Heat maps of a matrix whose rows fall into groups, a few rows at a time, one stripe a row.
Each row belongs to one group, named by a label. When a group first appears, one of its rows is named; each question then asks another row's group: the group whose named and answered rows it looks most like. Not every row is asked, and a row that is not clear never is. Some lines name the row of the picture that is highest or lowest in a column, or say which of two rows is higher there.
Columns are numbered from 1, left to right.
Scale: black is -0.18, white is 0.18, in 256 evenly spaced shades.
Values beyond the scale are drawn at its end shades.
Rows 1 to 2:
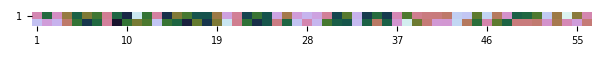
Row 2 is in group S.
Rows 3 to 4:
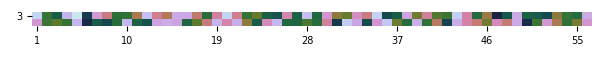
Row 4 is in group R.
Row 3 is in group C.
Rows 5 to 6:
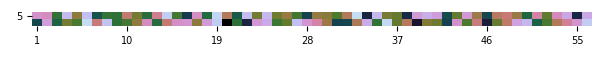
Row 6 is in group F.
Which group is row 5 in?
R
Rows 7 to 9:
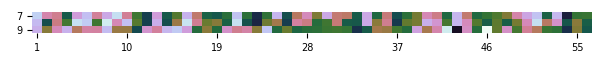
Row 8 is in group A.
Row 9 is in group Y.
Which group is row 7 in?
A
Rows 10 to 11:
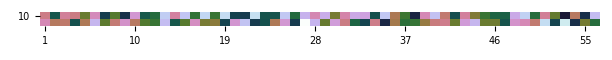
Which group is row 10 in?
R
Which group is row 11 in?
A
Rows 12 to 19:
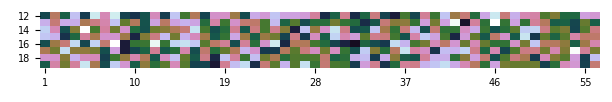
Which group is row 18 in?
R
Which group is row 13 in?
Y
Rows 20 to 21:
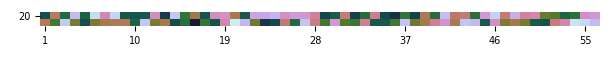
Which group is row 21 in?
S
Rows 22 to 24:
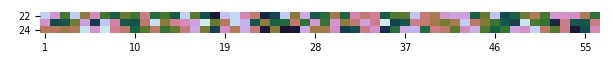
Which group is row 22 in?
S
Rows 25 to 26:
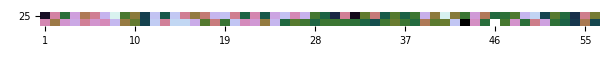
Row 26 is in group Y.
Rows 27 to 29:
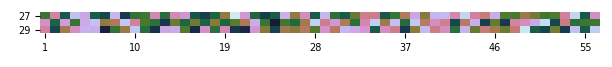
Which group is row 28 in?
A
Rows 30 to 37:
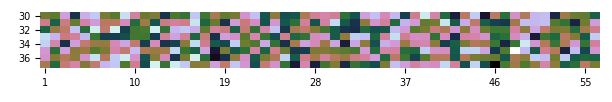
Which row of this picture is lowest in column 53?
35
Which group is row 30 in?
A
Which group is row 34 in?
C
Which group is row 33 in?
R
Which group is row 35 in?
R
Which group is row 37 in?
Y
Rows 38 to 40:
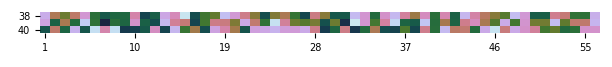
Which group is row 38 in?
R
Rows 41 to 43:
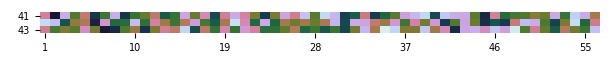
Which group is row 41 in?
S
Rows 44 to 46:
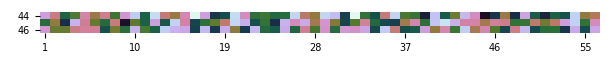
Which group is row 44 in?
C
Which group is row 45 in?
S
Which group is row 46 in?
R
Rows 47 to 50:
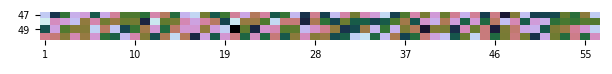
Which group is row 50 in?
R
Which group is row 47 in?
C
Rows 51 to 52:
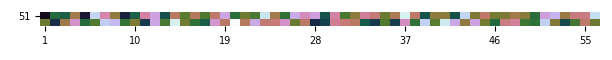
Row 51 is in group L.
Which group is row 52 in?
Y
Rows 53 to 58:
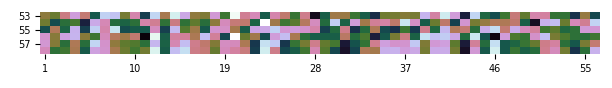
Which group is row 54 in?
L
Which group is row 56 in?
Y
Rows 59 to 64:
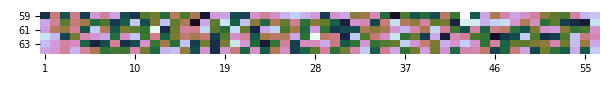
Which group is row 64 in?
R
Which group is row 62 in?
C
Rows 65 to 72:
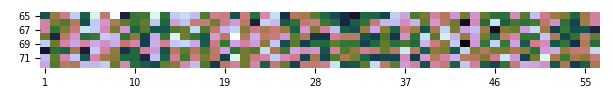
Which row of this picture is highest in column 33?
70
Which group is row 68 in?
Y
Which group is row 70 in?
L
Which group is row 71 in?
Y
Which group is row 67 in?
A
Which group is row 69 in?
Y
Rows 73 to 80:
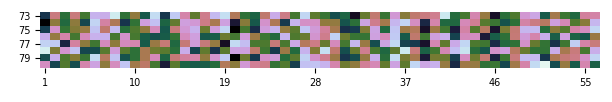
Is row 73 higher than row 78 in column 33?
No
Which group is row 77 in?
C
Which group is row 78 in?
S
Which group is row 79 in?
F
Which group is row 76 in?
A
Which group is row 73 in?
F
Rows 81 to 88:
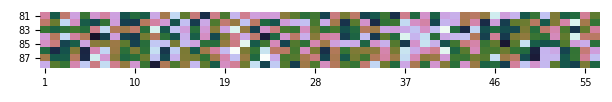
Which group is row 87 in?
L
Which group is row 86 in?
L
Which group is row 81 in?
Y
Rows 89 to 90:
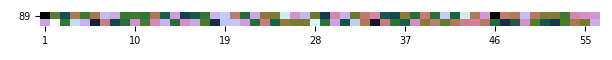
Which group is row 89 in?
F
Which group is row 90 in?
C
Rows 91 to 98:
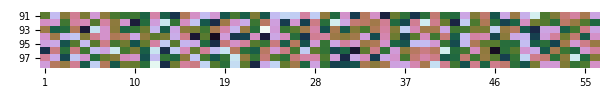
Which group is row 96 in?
F
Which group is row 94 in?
R
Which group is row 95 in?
C
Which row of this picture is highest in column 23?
93
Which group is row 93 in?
L
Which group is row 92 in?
C
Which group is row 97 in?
C
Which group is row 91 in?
F
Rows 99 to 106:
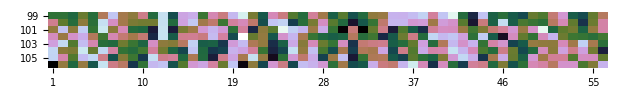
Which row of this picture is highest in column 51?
102
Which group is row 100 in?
L
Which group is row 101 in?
F
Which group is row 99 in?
L
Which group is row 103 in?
S
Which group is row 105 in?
S
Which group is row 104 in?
S
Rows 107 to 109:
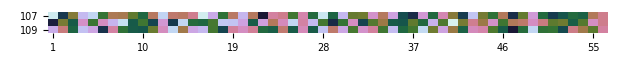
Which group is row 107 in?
C
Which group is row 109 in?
C
